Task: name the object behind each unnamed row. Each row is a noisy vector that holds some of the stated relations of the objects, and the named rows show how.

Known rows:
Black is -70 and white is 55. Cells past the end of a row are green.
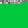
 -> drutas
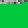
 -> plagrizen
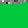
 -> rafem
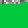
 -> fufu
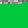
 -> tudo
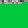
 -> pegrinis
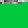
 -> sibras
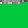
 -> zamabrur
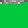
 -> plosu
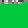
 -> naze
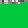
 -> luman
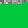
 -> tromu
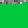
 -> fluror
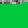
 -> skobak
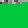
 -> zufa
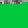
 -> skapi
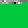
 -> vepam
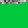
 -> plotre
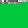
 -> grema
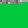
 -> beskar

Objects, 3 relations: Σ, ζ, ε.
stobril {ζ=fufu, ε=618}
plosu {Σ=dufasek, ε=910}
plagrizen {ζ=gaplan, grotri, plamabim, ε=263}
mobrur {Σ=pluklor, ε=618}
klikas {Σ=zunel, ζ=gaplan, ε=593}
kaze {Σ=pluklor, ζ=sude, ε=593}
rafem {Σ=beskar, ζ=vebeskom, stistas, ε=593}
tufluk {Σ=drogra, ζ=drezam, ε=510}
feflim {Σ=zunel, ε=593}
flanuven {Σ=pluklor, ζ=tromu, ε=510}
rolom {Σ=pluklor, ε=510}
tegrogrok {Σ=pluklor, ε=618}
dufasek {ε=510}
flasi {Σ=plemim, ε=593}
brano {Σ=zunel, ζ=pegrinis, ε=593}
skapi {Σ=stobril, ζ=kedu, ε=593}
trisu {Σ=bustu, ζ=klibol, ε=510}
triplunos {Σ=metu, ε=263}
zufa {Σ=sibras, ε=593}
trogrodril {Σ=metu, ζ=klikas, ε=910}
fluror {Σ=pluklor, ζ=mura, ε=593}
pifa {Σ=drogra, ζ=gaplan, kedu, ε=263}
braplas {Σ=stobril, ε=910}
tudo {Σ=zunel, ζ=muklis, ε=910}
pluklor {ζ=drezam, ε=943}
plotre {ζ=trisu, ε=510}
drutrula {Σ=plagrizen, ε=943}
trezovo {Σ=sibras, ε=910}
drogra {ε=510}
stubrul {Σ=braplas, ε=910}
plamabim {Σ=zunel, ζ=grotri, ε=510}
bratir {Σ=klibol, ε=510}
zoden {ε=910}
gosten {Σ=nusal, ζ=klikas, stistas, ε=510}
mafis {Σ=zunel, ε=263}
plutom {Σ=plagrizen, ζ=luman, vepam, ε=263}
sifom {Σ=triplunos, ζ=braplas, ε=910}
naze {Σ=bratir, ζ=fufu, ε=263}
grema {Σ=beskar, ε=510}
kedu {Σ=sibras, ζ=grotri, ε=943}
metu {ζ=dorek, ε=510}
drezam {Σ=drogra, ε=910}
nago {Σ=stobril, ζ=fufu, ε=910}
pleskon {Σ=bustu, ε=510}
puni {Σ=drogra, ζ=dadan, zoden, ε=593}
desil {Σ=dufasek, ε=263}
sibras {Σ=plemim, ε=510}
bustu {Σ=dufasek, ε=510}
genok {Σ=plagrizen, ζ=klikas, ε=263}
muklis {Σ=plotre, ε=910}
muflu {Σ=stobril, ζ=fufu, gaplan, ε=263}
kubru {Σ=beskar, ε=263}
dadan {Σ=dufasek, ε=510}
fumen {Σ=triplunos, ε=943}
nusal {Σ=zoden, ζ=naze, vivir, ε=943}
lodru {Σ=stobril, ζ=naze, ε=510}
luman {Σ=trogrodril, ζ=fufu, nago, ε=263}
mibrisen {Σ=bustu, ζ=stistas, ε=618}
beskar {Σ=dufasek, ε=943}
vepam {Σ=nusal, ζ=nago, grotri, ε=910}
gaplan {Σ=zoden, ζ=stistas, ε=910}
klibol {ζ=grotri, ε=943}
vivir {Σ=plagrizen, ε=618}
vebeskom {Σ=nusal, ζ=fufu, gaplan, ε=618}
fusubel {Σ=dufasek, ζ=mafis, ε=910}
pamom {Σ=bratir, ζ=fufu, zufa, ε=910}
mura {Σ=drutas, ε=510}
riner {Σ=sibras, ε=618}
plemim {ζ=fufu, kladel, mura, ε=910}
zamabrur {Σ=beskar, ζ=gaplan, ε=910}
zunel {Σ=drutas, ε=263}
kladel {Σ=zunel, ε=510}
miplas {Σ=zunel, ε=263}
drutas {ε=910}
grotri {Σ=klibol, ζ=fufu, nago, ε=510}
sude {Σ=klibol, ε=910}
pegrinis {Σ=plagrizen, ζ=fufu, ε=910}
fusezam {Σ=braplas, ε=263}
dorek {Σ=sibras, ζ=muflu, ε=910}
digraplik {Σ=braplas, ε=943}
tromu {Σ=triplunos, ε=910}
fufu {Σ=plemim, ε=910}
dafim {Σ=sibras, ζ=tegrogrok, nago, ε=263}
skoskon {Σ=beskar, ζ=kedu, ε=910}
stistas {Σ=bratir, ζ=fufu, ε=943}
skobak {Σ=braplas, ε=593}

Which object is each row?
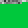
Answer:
metu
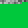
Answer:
pifa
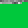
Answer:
skoskon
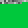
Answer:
lodru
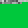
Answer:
rolom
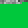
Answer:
genok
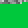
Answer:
feflim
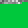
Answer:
dafim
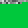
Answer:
gosten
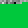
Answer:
klibol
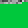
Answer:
dorek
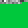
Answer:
nago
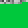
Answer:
stobril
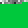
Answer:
grotri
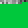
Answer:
gaplan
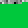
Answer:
kedu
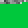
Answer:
brano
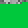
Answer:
fusezam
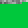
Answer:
digraplik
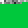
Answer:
plamabim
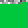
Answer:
vebeskom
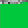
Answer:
zunel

